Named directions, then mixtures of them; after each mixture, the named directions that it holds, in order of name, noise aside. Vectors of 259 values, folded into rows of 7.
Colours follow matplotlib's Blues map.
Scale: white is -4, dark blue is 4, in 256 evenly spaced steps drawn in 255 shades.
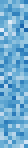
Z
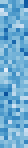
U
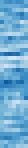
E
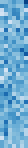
U, Z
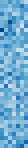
Z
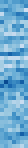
E, Z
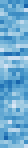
E, U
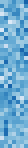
U, Z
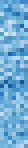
E, Z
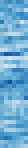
E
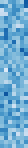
U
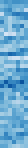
E, Z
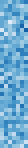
Z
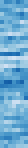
E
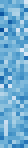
U, Z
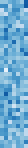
U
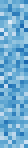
Z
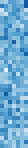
U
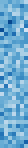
Z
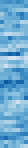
E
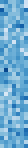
U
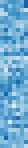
E, U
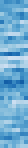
E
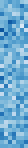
Z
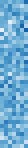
Z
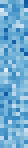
U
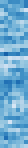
E, U
